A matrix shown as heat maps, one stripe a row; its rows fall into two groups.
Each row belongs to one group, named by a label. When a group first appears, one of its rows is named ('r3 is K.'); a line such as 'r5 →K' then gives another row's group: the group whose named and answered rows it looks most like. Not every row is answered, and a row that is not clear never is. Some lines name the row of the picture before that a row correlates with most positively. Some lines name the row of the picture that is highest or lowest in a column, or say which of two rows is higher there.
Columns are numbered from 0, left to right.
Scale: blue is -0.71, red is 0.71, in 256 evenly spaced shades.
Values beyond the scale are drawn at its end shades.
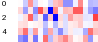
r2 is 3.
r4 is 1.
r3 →3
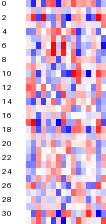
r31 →3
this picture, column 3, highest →2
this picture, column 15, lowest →6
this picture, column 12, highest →30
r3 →3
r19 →1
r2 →1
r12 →1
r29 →3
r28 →1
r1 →1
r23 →3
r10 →1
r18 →1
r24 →3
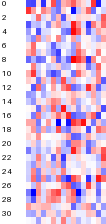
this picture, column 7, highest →15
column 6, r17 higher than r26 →No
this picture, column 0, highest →1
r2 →3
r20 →1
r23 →3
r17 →1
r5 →3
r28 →3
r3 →1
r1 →1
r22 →3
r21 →1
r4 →1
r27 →3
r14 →3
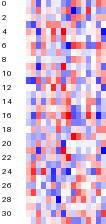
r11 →3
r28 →1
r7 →1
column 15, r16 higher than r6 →No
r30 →3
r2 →1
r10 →1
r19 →1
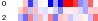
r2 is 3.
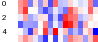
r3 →1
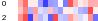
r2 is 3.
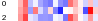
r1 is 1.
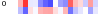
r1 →3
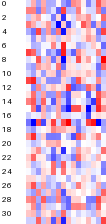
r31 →3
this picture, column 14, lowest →17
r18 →3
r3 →1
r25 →1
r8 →3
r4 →3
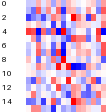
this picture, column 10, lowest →9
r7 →3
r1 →3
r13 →1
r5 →1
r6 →3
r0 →3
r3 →3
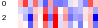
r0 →1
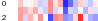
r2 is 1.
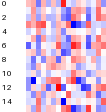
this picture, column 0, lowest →6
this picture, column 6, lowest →8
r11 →3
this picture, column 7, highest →0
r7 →1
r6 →1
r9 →3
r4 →3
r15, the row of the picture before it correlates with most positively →2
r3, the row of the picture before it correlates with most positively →0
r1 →1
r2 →1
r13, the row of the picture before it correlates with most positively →2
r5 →1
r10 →1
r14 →3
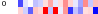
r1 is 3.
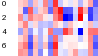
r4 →1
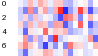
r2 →1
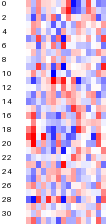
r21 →3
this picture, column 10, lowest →11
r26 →1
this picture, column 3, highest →19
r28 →3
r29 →1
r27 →3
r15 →1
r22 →1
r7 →1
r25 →3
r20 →1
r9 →3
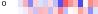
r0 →1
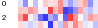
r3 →1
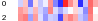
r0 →1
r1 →1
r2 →1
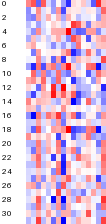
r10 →1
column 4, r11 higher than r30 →No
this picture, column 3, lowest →9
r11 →1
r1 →3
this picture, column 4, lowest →10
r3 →1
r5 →1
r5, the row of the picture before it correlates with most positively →0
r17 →3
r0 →1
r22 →3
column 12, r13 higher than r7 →No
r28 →3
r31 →3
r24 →3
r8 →3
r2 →3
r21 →3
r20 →3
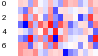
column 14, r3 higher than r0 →No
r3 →3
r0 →1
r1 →3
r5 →3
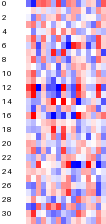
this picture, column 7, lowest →16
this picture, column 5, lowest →16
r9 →1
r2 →3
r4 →3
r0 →3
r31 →1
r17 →3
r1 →1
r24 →1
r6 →1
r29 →3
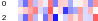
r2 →3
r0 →3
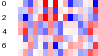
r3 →1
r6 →3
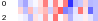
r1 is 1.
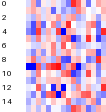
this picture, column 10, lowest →9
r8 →1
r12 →3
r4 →3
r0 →1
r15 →1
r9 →3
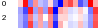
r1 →3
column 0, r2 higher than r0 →No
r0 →1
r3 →3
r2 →3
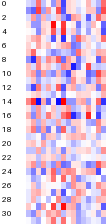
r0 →3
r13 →3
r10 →1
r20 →1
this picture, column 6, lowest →14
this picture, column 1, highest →14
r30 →3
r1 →3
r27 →3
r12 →3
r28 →1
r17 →1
